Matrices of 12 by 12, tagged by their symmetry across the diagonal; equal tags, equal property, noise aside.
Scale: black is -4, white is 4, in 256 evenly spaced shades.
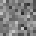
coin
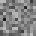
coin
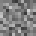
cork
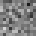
cork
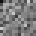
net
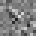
cork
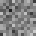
net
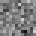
coin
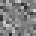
cork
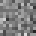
coin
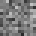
coin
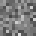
net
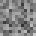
net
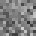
cork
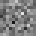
cork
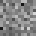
coin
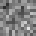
net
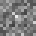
net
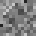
net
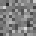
cork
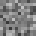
cork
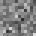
coin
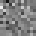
cork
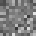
net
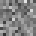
coin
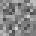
net
